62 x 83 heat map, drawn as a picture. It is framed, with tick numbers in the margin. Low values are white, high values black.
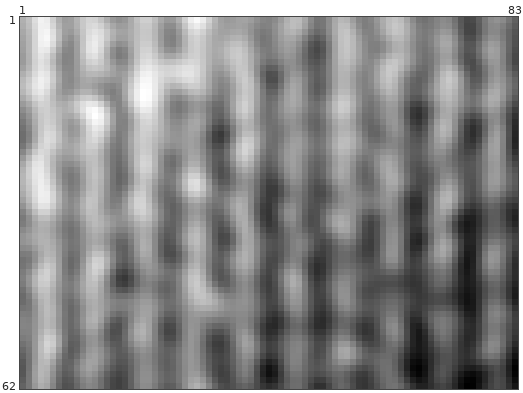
The values follow a bell shape. There is an overall slope up to the bottom right. The top left is the ninth with the lowest average. The bottom right is the ninth with the highest average. Stripes running up and down repeat 10 times from left to right.
